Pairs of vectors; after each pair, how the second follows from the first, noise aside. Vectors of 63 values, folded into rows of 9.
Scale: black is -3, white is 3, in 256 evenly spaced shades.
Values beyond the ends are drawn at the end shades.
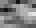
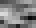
reversed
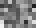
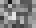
wrapped around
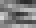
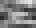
negated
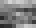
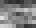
negated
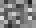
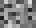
negated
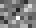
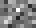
reversed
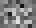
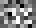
scaled up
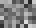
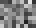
negated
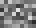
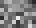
wrapped around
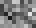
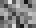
wrapped around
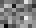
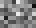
wrapped around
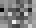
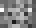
negated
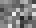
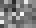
reversed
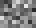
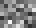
reversed
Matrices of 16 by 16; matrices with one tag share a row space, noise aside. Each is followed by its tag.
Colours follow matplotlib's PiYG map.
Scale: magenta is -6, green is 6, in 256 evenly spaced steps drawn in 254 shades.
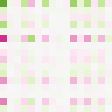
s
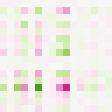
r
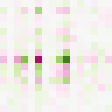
r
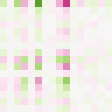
r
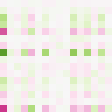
s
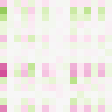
s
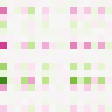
s
